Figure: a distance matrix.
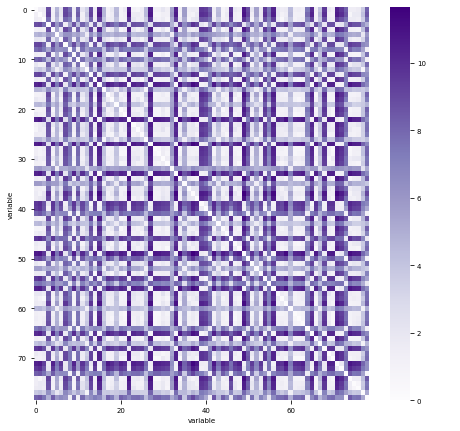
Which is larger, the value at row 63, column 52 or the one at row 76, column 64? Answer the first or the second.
the second
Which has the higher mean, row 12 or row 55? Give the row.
55
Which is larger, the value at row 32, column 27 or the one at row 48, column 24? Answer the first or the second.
the first
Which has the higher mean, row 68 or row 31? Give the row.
68
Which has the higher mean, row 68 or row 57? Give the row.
68
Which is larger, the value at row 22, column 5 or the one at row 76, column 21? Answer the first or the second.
the first
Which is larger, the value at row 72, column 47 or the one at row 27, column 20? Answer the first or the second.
the second
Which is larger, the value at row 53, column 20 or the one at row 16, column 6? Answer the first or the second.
the second
